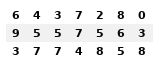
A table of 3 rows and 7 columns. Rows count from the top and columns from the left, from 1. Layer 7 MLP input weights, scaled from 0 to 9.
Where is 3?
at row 1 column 3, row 2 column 7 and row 3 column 1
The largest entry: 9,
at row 2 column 1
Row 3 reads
3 7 7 4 8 5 8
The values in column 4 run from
4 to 7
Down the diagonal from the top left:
6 5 7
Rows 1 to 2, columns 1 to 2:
6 4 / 9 5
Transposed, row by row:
6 9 3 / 4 5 7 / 3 5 7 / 7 7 4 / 2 5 8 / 8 6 5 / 0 3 8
